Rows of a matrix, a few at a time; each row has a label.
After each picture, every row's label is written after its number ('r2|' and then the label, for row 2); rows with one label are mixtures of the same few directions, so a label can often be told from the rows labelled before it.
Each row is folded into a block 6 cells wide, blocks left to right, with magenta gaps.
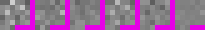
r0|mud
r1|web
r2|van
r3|mud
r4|mud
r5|web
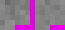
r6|van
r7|mud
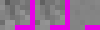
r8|van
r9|van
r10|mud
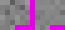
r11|mud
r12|web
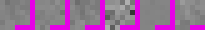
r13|van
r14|web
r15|van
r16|web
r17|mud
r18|van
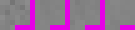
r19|mud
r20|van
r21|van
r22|van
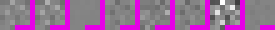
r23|mud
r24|mud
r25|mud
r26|mud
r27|web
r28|mud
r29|mud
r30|mud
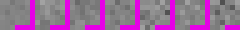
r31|mud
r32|van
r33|van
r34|mud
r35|web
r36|mud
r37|mud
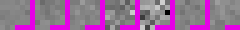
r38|web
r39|van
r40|mud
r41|web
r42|web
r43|mud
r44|van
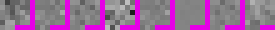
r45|van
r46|web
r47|mud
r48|web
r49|web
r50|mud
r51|mud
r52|van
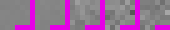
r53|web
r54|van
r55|van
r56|web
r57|web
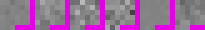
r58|mud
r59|van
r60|mud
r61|web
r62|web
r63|van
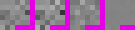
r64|web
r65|web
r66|mud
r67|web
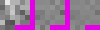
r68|van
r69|web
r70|web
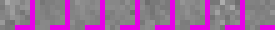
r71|van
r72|van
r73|van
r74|web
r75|van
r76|van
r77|mud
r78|web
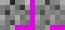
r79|mud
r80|mud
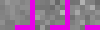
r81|van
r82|web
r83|mud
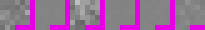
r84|web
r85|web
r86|van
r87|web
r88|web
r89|mud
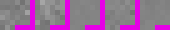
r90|web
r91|van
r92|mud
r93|web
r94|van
